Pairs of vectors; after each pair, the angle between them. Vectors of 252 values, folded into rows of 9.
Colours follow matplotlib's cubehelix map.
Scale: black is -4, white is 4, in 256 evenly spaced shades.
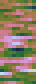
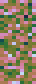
orthogonal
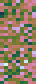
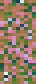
partly opposed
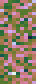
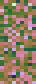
partly aligned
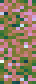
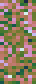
partly aligned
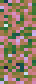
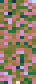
orthogonal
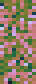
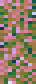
nearly opposite
